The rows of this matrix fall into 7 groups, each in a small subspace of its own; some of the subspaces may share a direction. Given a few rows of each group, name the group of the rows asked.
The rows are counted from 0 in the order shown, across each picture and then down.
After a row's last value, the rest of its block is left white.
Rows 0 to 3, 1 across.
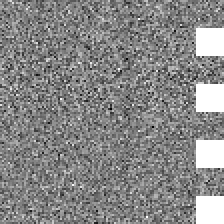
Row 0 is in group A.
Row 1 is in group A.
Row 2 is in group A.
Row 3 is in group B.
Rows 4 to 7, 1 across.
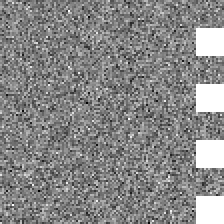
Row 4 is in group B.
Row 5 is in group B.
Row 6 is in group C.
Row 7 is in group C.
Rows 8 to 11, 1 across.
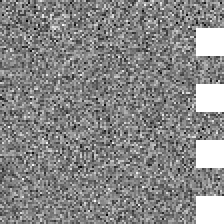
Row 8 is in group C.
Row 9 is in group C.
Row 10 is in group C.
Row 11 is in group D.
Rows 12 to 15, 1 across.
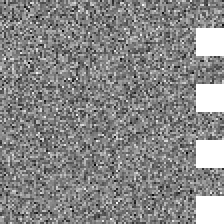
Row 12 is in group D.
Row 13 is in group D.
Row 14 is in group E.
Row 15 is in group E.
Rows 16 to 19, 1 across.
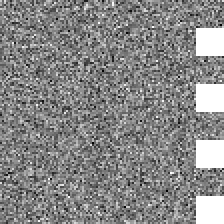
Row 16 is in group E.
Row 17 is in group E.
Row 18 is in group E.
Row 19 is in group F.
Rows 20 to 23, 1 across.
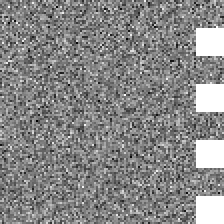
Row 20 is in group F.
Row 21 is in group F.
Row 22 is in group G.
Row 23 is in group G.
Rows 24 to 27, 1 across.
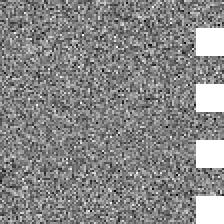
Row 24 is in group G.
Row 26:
F
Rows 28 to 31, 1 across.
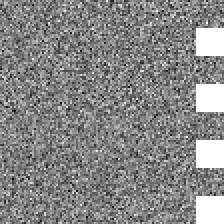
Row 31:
D
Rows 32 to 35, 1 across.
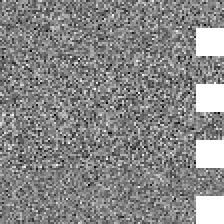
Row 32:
C
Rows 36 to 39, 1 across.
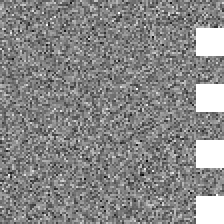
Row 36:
A
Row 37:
C
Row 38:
C
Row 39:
F
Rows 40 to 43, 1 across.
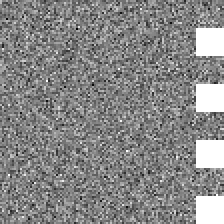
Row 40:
E
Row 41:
A
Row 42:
F
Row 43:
F
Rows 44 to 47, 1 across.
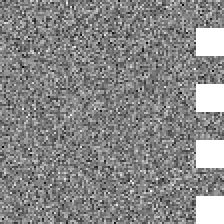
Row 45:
E
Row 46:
C
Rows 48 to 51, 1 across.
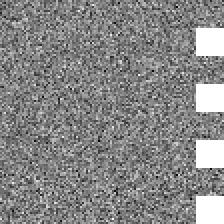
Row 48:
D
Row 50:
C
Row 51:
E
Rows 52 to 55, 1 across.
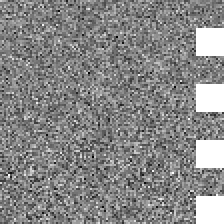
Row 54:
C
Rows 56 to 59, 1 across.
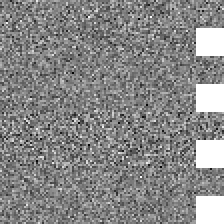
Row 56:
B
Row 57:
B
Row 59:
E
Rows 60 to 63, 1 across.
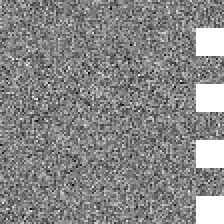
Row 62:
G
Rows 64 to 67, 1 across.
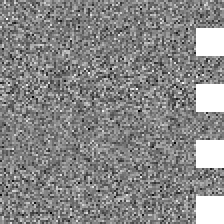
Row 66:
A
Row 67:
E
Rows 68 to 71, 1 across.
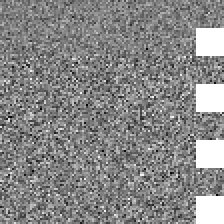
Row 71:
F
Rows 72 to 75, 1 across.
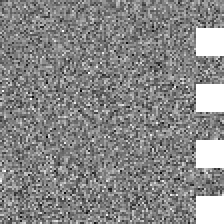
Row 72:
E
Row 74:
A
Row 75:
D
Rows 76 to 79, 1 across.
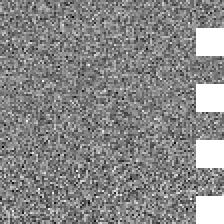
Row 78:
B
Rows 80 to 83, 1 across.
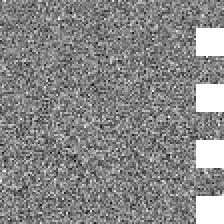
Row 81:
A
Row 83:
D
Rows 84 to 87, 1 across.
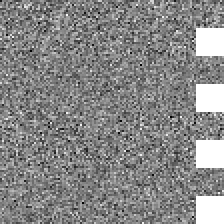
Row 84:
C
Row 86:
F
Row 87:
G
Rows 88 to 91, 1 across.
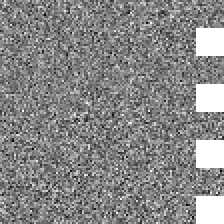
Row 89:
B
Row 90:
E
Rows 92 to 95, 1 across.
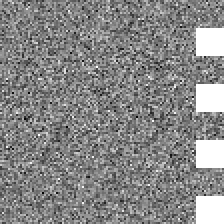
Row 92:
C
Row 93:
C
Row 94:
C
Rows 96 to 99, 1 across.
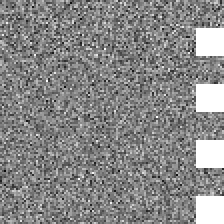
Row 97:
A
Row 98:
E
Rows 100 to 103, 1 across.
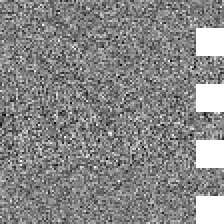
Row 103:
A
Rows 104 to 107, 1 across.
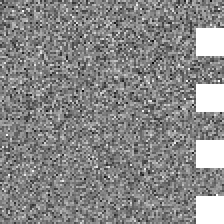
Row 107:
F
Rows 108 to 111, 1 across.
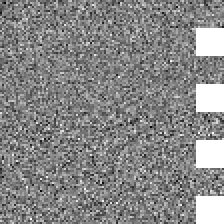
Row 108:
D
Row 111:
E
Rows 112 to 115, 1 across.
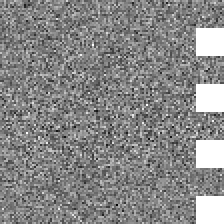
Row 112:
C
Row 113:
C
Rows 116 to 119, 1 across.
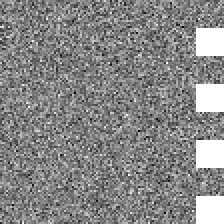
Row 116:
C
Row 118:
A
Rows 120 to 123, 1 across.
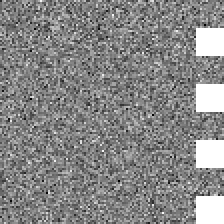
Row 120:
C
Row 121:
B
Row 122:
F
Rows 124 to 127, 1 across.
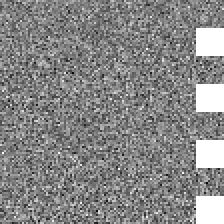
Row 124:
B
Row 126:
G
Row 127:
B
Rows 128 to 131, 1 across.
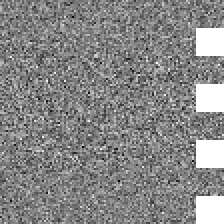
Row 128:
B
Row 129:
A
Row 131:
A
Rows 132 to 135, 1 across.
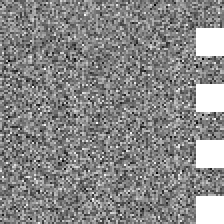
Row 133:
F
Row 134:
F
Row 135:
E
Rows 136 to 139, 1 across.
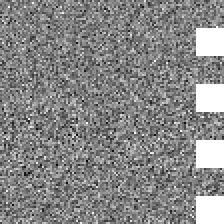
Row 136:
F
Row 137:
G
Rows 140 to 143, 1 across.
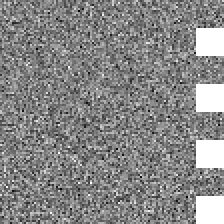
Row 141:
B
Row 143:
E
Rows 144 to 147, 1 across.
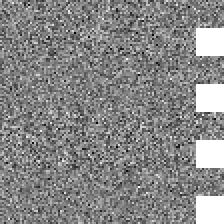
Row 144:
C
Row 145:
A
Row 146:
F
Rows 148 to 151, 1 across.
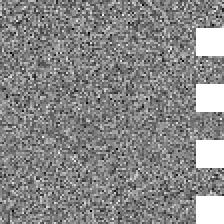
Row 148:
E
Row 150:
G
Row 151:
E
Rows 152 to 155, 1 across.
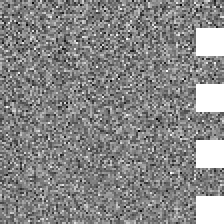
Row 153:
F
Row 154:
A
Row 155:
F
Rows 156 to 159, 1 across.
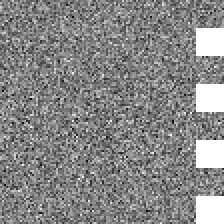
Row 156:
B
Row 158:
E
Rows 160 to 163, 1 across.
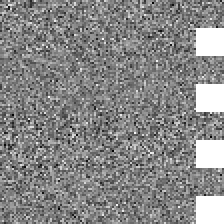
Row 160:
F
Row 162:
D
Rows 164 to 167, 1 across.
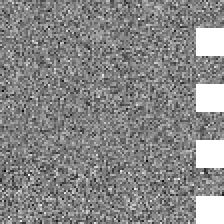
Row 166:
B
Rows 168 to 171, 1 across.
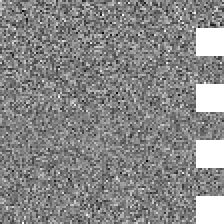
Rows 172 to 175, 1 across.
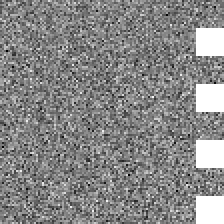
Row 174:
B
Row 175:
C
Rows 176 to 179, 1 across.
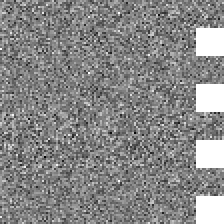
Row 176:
A
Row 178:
D
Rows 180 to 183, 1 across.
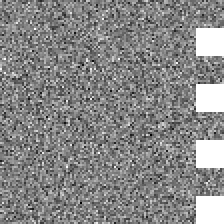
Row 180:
C
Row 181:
D
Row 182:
A
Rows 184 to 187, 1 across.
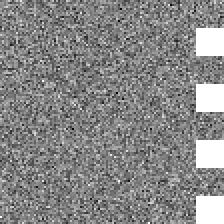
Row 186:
B
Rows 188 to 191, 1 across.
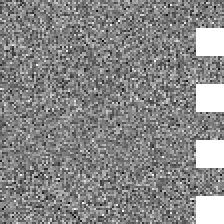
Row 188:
F
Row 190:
A
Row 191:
G
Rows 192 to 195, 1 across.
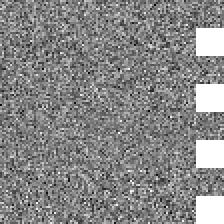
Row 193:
A
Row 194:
F
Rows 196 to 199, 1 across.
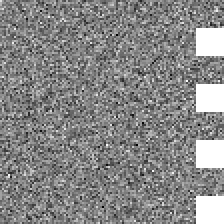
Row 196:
E
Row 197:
G
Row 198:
C
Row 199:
F
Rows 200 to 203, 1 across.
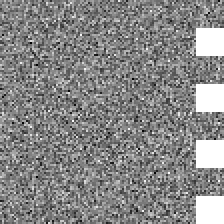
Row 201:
G
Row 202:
D
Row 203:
G
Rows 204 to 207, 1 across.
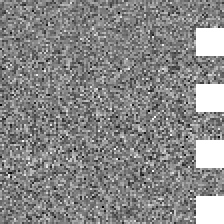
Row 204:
A
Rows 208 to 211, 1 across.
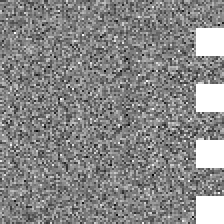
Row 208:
G
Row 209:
A
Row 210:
A
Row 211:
G
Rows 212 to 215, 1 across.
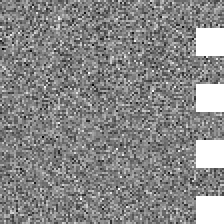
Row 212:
C
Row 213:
A
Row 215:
F
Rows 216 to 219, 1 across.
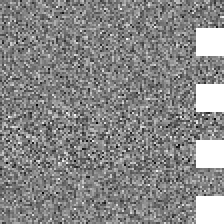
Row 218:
F
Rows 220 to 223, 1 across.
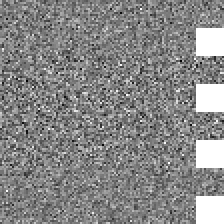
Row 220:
E
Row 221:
F
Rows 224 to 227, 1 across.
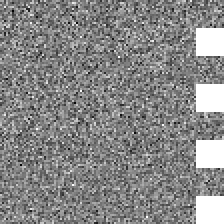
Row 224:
D
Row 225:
B
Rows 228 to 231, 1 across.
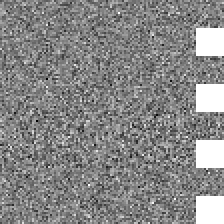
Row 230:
G
